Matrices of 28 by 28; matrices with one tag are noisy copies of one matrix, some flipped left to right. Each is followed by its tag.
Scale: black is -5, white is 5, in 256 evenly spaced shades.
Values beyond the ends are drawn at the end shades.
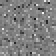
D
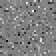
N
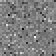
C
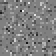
N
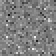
C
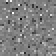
D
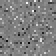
N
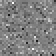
C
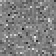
C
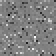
C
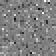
D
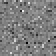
N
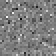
D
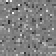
D
